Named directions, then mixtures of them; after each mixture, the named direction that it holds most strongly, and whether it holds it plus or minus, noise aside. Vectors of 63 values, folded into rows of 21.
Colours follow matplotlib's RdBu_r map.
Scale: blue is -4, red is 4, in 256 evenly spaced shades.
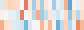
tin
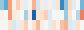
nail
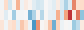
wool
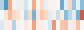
nail, plus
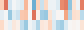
nail, minus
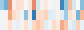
nail, plus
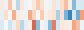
wool, minus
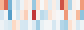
nail, minus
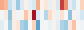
nail, minus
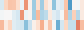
tin, plus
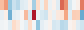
nail, minus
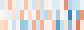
tin, plus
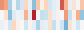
nail, minus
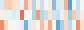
tin, plus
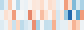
wool, minus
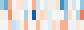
nail, plus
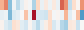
nail, minus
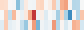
wool, minus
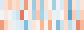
tin, plus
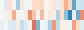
wool, minus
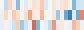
wool, minus
